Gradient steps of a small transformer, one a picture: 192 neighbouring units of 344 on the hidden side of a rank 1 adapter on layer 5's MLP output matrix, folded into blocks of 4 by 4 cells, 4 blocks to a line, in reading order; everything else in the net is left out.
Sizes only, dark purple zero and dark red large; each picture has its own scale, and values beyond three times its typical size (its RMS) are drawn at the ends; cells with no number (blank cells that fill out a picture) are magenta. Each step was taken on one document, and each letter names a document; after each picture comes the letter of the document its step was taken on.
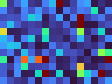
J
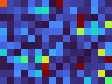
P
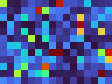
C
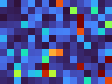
P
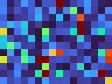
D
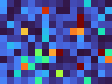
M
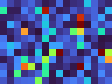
M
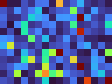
P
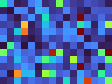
D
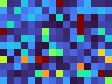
J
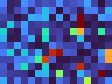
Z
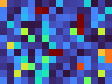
M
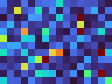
D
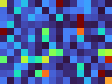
J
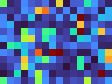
M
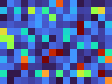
J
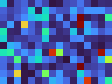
Z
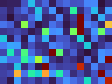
P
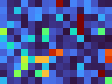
Z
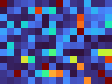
P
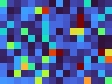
M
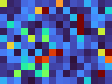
M
